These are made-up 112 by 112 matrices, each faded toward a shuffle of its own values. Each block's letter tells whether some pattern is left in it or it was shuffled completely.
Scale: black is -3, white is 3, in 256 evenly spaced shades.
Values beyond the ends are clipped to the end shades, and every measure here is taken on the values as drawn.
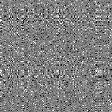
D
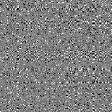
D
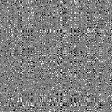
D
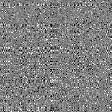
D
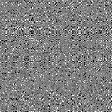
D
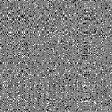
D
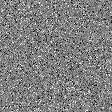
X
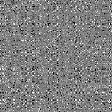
D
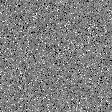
X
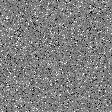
X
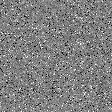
X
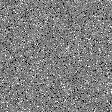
X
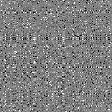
D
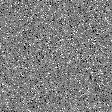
X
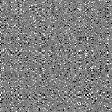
D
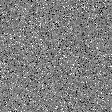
X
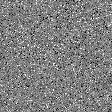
X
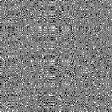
D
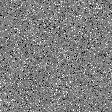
X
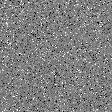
X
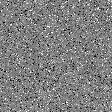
X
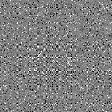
D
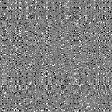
D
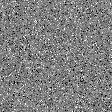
X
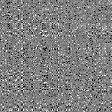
D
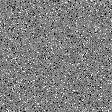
X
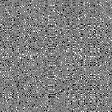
D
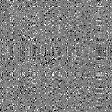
D
